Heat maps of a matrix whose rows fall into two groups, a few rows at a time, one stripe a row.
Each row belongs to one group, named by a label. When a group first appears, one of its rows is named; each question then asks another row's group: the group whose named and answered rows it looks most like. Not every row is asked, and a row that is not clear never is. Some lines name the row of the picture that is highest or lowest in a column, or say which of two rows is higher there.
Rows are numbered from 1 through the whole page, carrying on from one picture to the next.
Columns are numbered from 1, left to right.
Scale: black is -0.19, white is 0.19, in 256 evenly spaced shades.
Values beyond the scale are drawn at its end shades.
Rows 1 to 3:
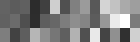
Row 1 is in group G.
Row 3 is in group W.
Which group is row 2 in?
G
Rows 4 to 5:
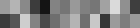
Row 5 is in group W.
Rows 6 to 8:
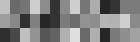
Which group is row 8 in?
W
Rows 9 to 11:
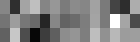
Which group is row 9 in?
W
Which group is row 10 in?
G
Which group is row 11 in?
G
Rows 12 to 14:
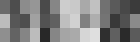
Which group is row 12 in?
W
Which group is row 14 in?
W
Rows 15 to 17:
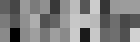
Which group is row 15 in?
W
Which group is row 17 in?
W
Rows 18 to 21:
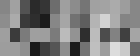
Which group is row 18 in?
G
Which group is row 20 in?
W
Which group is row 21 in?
G
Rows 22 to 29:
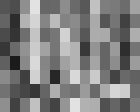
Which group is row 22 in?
W
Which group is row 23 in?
W
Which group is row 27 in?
W
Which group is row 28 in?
G
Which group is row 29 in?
W
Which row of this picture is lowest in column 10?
28
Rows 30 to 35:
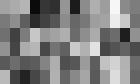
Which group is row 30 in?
G
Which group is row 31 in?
G
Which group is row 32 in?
W
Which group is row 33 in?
W
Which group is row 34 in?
G
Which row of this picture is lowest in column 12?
33
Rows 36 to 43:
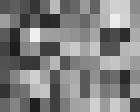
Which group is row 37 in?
G
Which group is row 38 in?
W
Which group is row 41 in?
W
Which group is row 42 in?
W
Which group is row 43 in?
G
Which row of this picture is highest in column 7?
39
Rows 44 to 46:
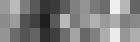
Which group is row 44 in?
G
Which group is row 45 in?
G
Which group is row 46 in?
G
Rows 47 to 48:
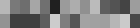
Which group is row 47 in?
W
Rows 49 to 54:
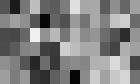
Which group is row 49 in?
W
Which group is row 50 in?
G
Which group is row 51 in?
W
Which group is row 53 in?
G
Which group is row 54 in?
G
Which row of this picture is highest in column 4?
51
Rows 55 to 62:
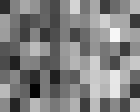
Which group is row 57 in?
G
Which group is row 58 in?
W
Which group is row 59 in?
W
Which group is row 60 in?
G
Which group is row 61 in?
G
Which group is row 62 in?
W
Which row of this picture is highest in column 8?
55
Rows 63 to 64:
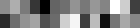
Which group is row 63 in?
G
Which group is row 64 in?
W
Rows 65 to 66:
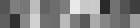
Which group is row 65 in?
W
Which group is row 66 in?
W
